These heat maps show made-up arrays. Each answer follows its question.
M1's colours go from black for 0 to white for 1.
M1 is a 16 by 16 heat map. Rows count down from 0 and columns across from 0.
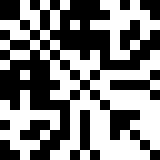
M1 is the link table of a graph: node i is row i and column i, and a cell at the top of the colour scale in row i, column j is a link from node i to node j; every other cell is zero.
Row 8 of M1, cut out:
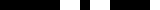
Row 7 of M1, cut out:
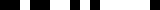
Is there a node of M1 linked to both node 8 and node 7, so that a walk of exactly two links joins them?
yes
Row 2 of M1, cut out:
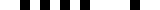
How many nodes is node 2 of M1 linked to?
11
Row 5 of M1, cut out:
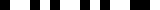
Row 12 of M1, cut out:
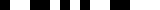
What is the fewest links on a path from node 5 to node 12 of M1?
1
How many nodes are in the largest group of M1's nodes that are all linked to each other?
5
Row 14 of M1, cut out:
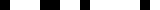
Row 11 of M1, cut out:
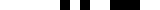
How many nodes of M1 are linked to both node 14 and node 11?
7
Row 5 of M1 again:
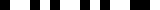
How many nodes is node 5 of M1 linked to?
9
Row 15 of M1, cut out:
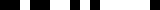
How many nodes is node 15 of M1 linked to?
9
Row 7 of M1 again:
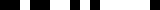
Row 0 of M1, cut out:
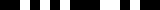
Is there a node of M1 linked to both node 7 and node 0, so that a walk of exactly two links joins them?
yes
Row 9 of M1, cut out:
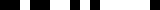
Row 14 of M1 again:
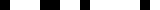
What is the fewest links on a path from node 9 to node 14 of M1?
1
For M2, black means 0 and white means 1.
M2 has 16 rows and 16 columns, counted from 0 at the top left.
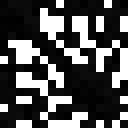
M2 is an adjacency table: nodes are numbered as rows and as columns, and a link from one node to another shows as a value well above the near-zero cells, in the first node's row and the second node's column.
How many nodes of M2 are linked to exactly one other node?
2
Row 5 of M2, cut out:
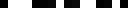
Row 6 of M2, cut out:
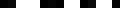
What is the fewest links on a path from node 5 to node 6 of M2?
2
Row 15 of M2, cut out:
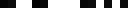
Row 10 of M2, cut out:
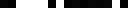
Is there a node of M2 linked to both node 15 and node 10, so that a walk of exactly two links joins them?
yes
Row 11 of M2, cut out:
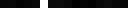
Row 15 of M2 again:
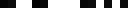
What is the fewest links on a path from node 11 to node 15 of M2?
3
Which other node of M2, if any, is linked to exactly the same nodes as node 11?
node 1
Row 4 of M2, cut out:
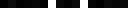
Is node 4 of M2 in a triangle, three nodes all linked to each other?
no
